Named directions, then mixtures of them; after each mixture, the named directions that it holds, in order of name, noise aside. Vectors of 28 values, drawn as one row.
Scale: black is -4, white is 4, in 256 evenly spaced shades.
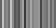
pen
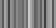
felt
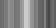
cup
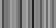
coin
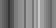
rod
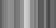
cup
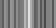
cup, felt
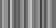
felt, pen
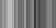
rod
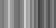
cup, rod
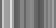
pen, rod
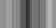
cup, rod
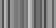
felt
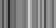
felt, rod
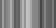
cup, pen
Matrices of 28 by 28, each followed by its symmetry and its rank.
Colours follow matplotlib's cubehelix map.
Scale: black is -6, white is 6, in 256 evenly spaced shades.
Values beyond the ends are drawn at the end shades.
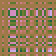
symmetric, rank one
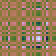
symmetric, rank one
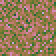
symmetric, full rank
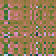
neither, rank two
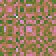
symmetric, rank three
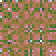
symmetric, rank three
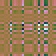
neither, rank one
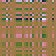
neither, rank one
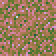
symmetric, full rank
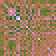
symmetric, rank five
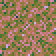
symmetric, full rank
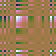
symmetric, rank one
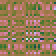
neither, rank two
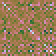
symmetric, rank five
